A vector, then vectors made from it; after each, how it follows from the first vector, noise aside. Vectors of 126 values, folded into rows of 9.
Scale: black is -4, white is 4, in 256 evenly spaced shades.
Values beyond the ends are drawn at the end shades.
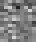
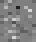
partly zeroed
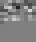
partly zeroed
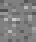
partly zeroed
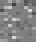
partly zeroed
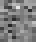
negated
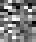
scaled up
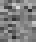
negated
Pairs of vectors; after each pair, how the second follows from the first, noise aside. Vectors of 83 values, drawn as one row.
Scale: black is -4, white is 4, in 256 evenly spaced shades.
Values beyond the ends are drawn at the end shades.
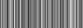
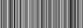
negated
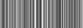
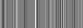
partly zeroed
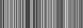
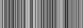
negated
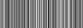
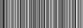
shuffled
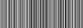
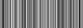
shuffled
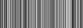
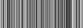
negated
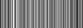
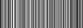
copied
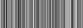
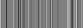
partly zeroed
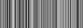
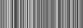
sign-scrambled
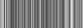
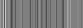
partly zeroed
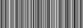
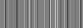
partly zeroed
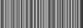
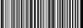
scaled up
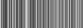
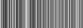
copied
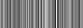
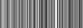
sign-scrambled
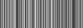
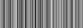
sign-scrambled
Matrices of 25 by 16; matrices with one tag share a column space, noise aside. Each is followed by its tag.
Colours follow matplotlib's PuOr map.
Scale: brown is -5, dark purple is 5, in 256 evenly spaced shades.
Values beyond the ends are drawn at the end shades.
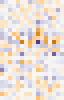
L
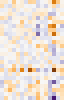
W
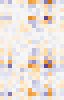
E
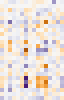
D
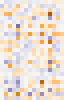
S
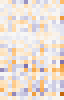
E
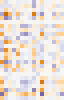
S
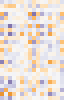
S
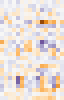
D
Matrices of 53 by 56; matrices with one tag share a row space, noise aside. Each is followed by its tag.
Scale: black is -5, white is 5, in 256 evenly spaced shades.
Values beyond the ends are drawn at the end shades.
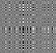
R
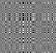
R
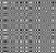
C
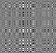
R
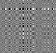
R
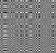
C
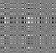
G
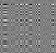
C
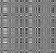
C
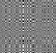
R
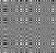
C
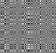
G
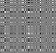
G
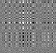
R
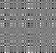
G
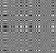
C
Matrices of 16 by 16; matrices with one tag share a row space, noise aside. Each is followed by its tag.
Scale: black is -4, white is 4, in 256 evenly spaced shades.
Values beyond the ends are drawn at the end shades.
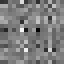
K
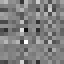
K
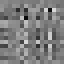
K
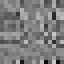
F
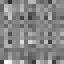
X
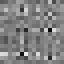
K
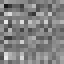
X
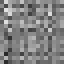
X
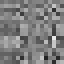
F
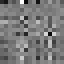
K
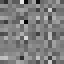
K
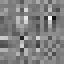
K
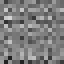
X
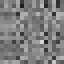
F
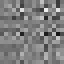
F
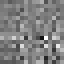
F
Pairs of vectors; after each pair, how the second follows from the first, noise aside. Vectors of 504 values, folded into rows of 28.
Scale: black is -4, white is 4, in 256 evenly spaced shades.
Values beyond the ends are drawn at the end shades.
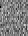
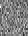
sign-scrambled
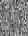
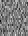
sign-scrambled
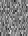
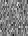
reversed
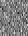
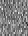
sign-scrambled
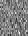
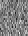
sign-scrambled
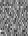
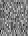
sign-scrambled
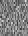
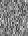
sign-scrambled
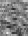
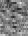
reversed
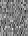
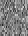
reversed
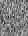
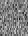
reversed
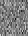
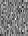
sign-scrambled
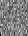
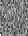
sign-scrambled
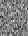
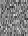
reversed
